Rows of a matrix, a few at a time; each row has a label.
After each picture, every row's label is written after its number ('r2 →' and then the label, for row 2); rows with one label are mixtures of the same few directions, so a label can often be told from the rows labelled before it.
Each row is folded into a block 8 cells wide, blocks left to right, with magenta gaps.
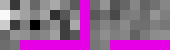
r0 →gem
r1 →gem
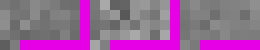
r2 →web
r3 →web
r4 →web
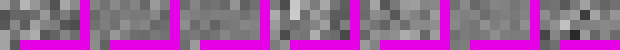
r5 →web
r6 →web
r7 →web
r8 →gem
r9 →web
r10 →web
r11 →web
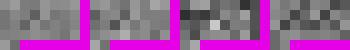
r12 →web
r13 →web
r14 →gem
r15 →gem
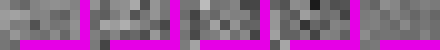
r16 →gem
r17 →web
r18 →gem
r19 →web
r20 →web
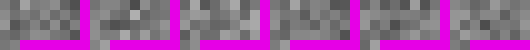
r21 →gem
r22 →web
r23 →web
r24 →gem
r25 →web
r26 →gem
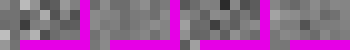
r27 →web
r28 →web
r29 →web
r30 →gem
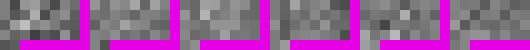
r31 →web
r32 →web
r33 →gem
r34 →gem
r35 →web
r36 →gem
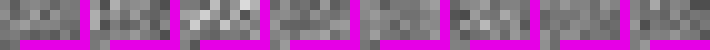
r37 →web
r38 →gem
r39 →gem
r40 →web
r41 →gem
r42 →gem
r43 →web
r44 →gem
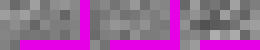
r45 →gem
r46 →web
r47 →web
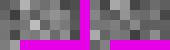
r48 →gem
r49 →web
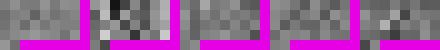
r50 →web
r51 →gem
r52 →gem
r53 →gem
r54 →web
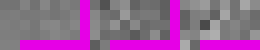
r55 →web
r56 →web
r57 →web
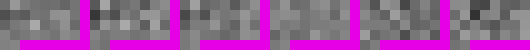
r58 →gem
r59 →gem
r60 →gem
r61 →web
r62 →web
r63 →gem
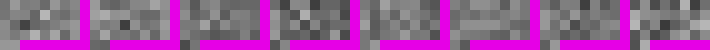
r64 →web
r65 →gem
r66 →web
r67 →web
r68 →gem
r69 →web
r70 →web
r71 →web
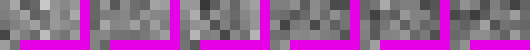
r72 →web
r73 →gem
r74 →gem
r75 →gem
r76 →gem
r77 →gem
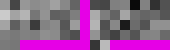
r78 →gem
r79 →web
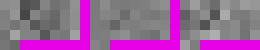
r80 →gem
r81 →web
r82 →web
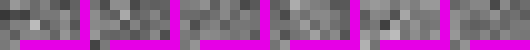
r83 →gem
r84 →web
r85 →gem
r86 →gem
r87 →web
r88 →web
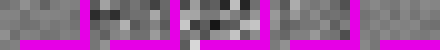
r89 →web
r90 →gem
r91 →web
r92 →gem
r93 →web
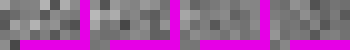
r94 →web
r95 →gem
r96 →gem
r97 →web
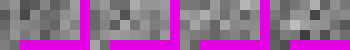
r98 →gem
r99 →web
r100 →gem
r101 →web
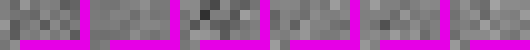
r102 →gem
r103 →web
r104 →gem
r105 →web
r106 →web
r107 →web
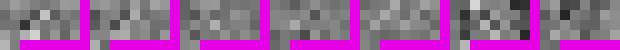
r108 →web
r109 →web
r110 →gem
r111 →web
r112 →gem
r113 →gem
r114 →gem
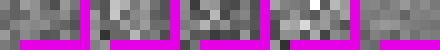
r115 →web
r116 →gem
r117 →web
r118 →web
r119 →web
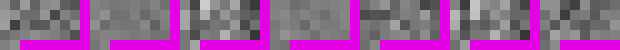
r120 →gem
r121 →gem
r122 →gem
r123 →gem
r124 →gem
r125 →gem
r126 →gem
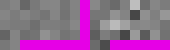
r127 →web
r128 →web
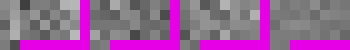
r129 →gem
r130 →web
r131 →web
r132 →web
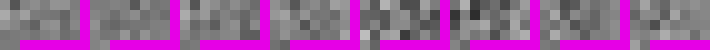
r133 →gem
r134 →web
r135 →gem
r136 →gem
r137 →web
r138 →gem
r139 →gem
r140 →web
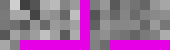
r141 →web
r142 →gem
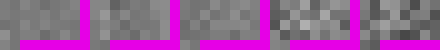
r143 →web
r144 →gem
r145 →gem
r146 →gem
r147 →web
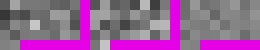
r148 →gem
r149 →web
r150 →web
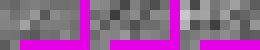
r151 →web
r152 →gem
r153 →gem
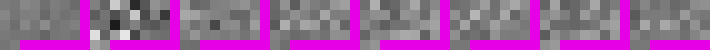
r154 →web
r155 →web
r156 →gem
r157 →gem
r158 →web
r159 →gem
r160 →web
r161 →gem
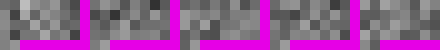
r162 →gem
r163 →gem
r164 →web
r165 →gem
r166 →web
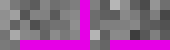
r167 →gem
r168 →web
